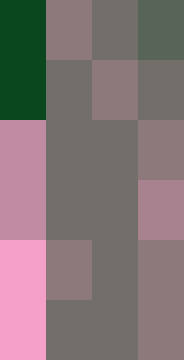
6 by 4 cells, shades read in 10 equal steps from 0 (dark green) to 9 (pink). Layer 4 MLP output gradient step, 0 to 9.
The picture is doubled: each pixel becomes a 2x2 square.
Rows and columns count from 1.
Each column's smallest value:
0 4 4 3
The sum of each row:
12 13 20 21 23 22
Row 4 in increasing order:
4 4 6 7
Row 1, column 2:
5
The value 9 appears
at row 5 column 1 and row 6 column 1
